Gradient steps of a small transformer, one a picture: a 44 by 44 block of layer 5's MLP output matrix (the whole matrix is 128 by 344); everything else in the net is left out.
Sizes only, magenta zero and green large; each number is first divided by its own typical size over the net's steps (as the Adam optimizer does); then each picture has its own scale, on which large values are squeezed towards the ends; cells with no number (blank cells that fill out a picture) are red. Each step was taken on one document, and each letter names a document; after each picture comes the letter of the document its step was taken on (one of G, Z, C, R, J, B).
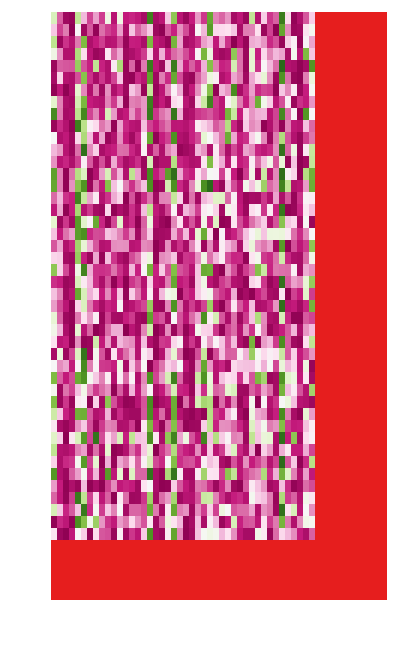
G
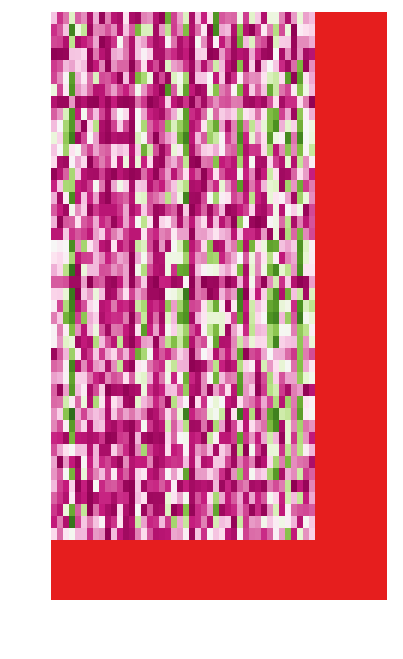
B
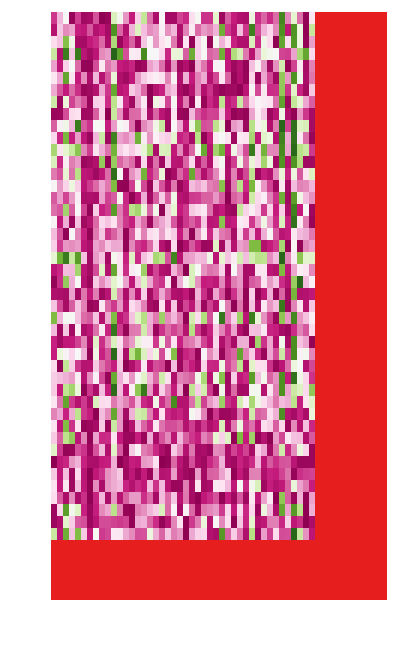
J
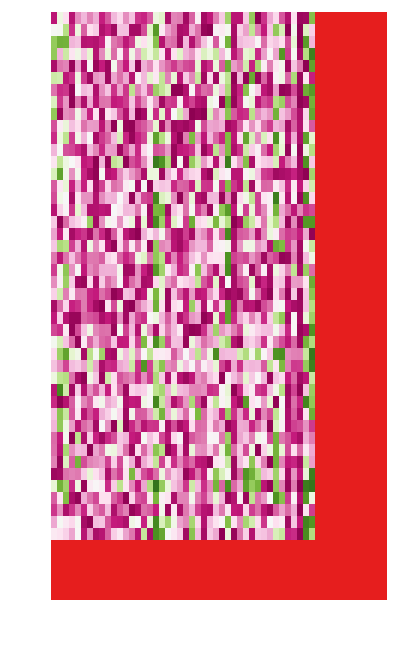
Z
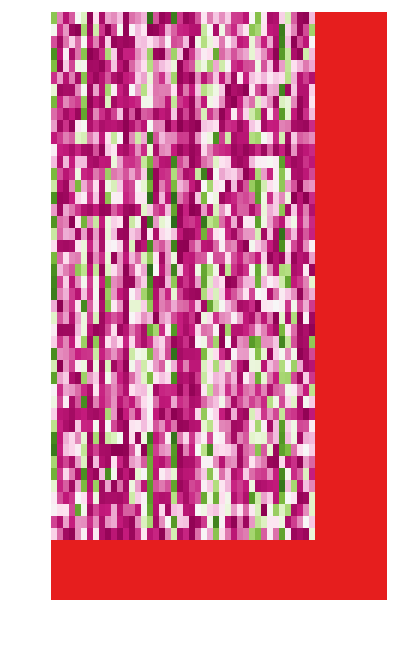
G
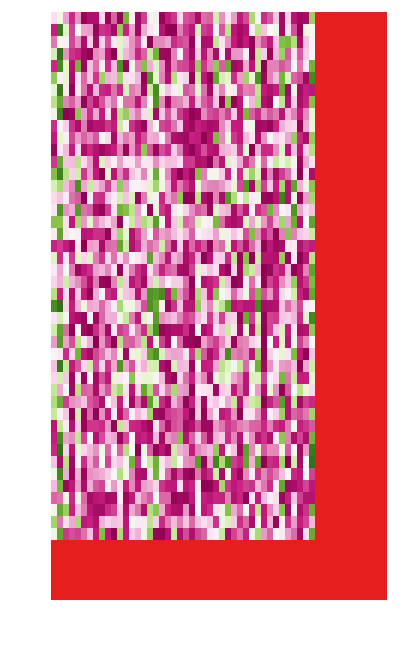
Z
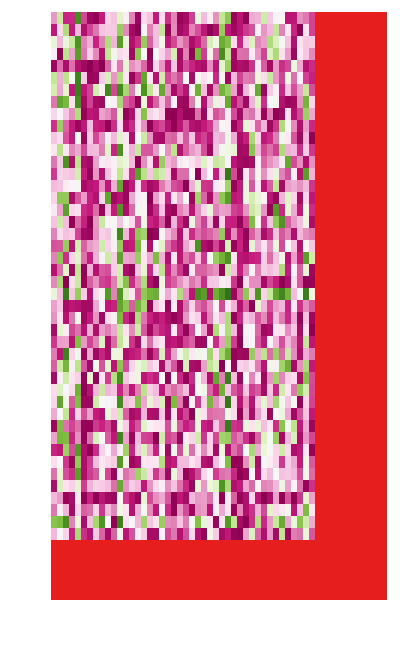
Z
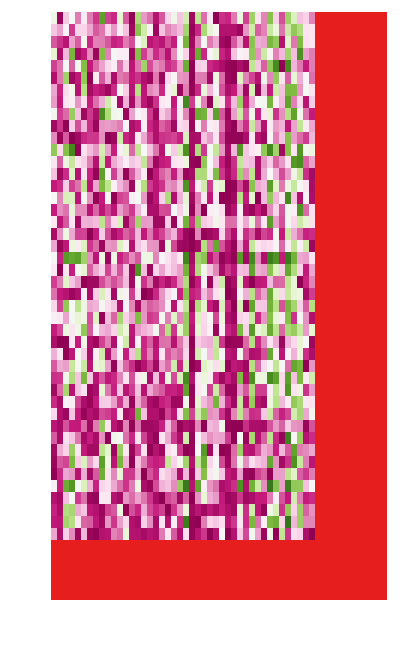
B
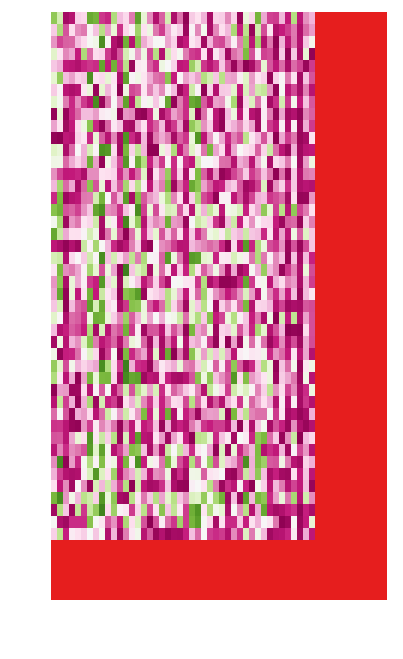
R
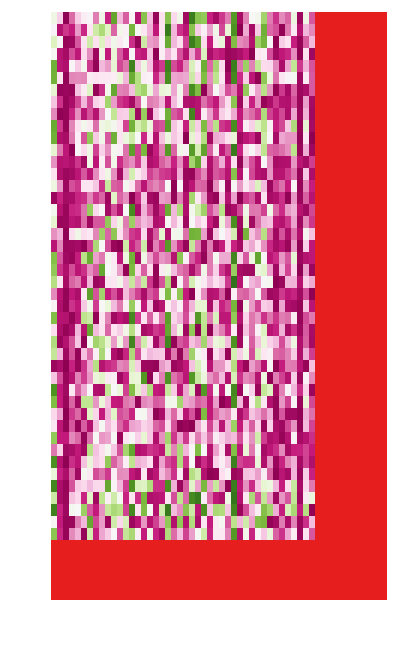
R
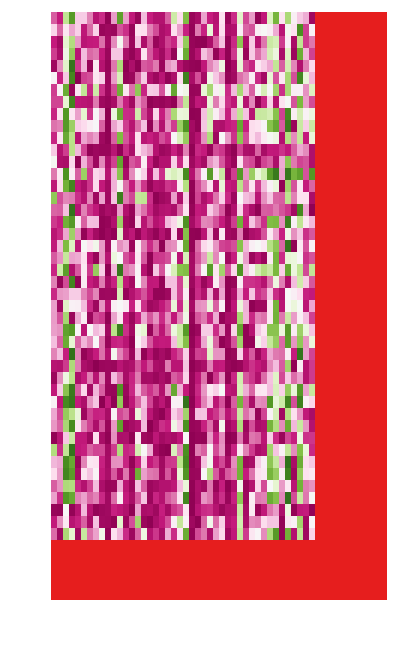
B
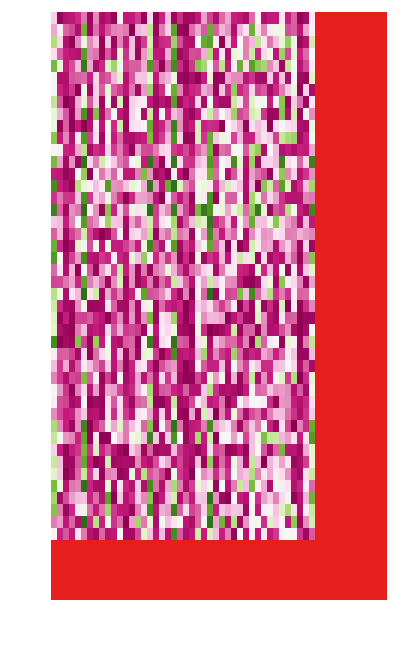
G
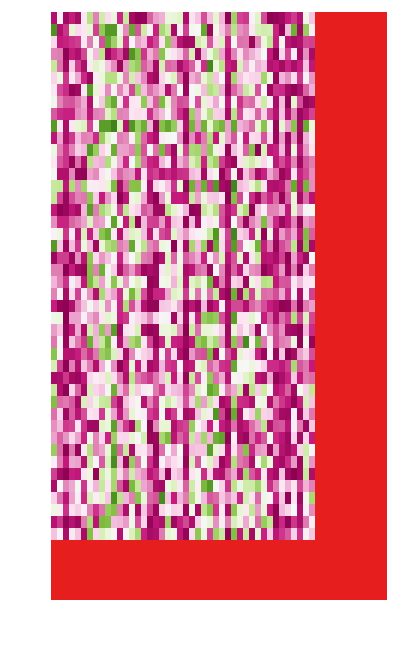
R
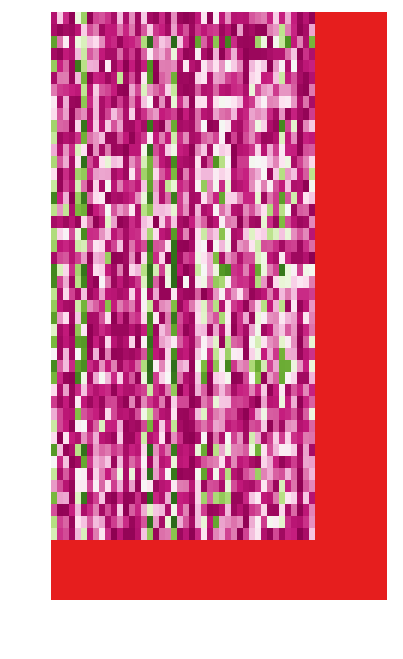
G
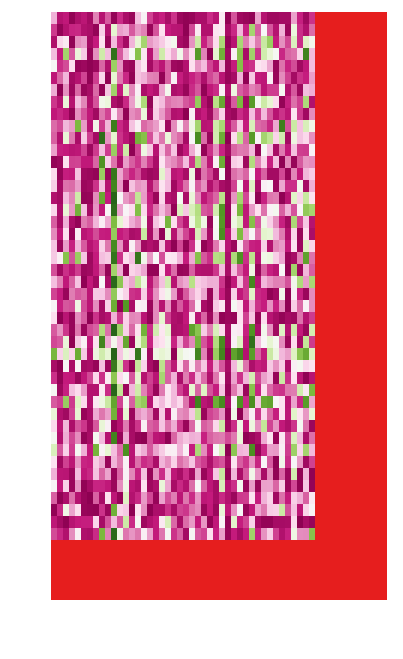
J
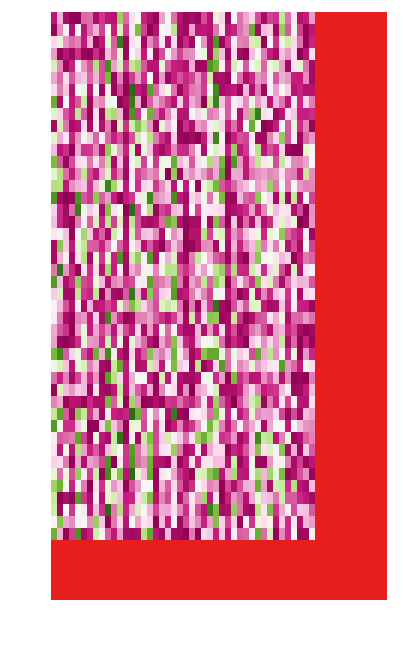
G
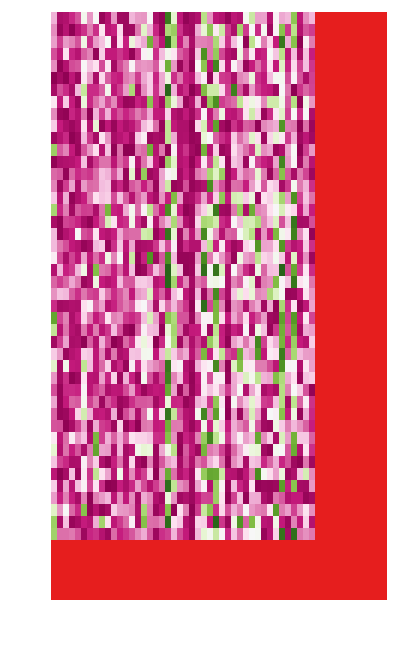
G
